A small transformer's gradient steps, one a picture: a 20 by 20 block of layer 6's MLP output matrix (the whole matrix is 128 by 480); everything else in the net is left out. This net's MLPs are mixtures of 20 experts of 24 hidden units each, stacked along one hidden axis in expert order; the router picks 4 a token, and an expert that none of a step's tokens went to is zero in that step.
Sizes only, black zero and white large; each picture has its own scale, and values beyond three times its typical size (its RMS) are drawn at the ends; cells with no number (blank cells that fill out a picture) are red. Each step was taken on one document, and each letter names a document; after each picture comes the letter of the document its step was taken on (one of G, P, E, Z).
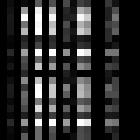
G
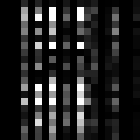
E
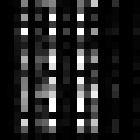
E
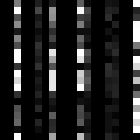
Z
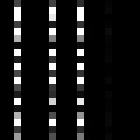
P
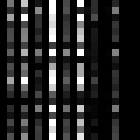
G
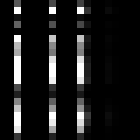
P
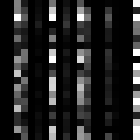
Z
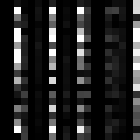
Z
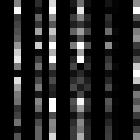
Z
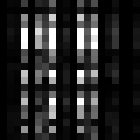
E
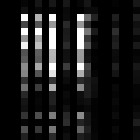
E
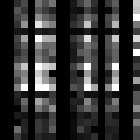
Z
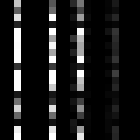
P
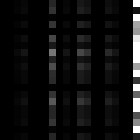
Z
